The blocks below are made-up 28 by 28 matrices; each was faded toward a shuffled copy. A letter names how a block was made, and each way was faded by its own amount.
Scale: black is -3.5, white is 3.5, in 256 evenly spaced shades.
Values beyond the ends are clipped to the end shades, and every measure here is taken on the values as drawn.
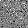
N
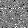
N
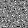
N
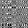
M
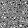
N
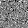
N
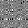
M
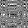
M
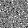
N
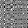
M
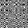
M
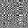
M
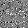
N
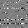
M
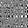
M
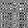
M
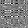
M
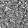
N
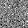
N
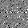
N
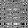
M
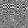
M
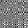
M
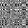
M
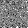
N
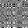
M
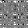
M
